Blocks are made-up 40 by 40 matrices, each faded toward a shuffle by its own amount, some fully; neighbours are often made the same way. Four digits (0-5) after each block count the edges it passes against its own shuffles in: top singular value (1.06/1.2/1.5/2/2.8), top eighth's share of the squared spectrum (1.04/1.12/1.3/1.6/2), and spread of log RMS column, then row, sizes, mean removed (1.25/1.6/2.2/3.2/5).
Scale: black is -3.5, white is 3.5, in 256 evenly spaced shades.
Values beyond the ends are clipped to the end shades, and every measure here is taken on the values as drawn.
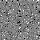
2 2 1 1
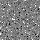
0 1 0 0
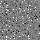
2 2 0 0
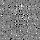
3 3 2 1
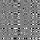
4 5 3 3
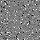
2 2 1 0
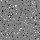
0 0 0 0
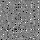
3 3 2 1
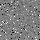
0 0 0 0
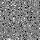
2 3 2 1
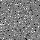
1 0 0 0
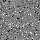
0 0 0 0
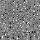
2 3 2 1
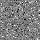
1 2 0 0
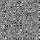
3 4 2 1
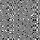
4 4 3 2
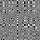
4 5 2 3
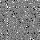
3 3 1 0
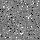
0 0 0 0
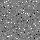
1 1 0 0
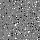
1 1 0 0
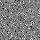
0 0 0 0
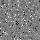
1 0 0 0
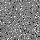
2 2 0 0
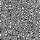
1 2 2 0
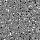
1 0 0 0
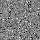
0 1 0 0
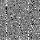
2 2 2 0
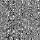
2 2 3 0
